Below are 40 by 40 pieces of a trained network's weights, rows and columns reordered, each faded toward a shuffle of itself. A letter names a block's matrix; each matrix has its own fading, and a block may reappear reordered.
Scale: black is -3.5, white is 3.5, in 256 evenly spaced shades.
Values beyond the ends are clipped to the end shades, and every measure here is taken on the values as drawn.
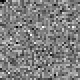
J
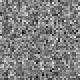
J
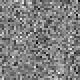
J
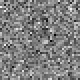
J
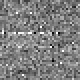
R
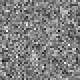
J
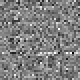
R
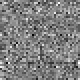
R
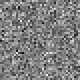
J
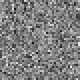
J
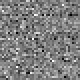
R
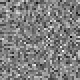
J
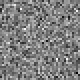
J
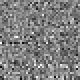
R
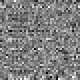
R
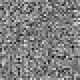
J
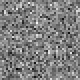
J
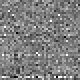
R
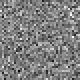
J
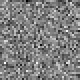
J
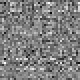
R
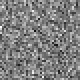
J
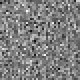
J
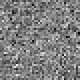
J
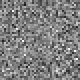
J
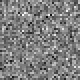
J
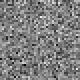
J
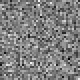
J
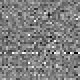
R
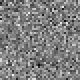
J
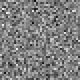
J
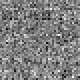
R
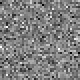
J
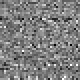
R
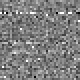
R
